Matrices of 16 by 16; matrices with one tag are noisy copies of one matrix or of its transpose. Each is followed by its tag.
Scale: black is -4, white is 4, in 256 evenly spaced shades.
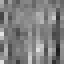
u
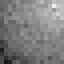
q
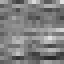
u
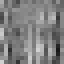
u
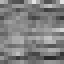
u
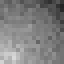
q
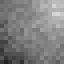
q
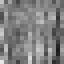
u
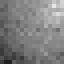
q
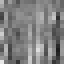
u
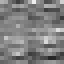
u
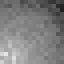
q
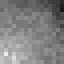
q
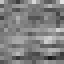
u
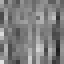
u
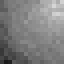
q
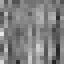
u
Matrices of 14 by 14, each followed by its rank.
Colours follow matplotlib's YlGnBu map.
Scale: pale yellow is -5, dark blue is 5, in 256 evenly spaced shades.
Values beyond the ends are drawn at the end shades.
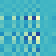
one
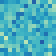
full rank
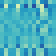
two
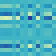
one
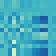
two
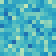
full rank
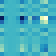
one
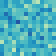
full rank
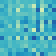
three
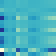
one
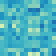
three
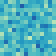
full rank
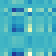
one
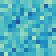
full rank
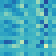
two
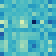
three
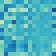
three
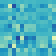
two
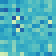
three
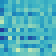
three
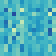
three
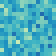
full rank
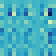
two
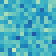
full rank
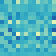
two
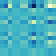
one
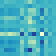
two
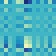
one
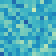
full rank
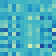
two
